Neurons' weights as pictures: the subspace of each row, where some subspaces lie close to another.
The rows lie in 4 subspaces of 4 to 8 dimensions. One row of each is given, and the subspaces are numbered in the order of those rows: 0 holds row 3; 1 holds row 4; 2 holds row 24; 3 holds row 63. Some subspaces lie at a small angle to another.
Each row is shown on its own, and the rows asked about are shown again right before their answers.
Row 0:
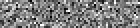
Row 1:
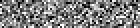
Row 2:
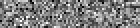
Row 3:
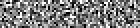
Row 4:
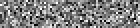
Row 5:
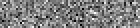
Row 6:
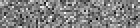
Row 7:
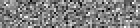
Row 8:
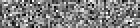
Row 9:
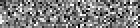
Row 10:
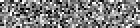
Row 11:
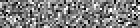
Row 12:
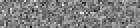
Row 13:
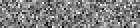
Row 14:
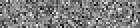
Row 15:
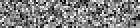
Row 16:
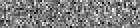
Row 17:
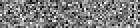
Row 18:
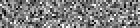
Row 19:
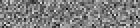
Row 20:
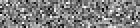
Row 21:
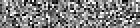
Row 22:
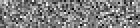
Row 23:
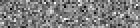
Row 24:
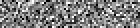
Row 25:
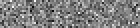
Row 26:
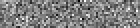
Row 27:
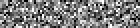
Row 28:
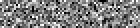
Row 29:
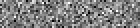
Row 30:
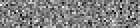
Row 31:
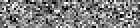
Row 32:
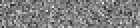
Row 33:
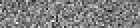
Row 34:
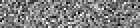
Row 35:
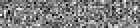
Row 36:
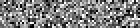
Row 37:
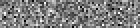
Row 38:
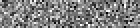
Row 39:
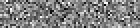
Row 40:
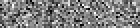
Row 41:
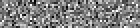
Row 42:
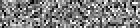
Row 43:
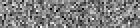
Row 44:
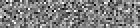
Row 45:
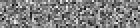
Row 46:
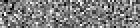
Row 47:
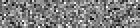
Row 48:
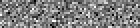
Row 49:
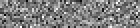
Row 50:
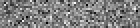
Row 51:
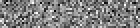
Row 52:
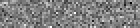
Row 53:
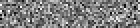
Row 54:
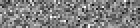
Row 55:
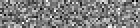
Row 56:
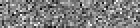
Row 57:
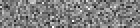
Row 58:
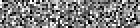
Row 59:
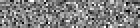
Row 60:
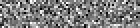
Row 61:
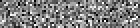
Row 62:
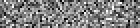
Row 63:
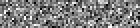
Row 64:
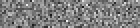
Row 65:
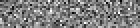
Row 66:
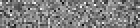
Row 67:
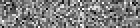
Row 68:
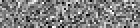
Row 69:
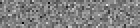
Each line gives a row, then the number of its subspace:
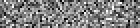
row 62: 0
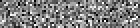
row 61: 1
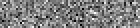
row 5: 2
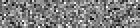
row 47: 2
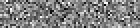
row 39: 0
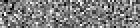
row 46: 0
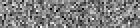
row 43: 2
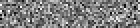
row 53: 0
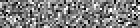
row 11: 0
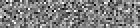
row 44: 0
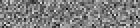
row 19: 0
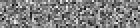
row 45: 0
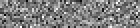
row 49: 3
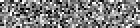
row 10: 0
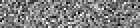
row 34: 2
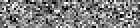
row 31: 0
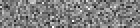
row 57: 1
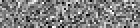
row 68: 2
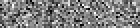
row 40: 3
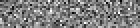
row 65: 0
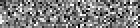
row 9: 1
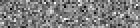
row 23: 0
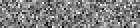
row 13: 2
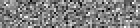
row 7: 1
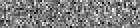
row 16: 0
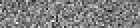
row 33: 2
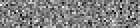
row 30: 1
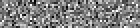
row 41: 1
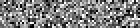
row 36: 2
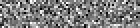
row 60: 0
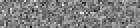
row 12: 0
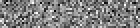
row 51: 0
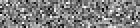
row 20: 3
